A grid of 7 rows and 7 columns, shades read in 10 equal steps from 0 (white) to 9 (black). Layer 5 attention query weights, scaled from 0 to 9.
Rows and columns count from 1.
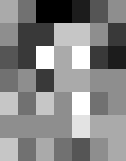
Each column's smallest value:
2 4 0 2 0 3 3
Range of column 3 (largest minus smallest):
9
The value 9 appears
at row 1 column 3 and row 1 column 4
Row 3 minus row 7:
4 2 -3 -2 -6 3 5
